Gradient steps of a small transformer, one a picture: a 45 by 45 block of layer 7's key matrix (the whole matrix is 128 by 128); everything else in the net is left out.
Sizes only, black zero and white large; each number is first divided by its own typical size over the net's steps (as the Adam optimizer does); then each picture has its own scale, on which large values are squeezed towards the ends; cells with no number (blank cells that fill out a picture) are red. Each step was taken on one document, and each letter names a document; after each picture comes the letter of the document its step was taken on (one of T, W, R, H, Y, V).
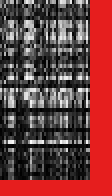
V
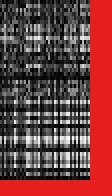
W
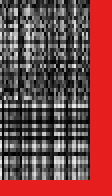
W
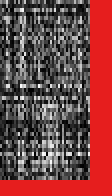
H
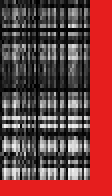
W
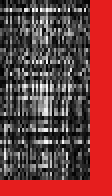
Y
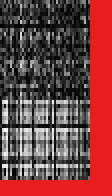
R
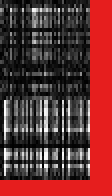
Y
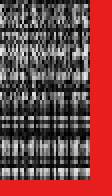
W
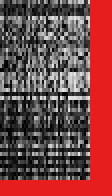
H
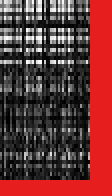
Y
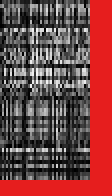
R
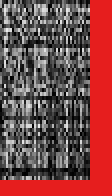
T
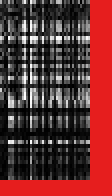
V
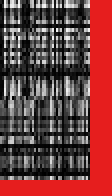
R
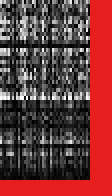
V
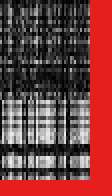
T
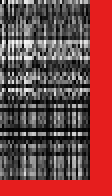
W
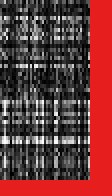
V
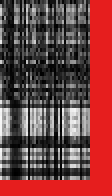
T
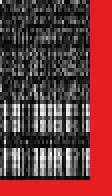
Y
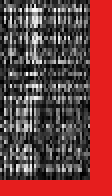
Y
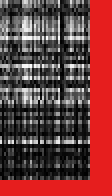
V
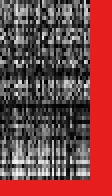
R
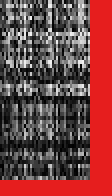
R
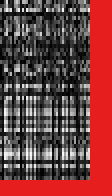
Y
